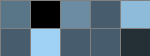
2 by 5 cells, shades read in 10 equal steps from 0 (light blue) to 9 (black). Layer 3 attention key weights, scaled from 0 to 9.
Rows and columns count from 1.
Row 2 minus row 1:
1 -9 2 0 6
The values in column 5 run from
1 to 7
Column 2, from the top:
9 0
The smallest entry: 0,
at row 2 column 2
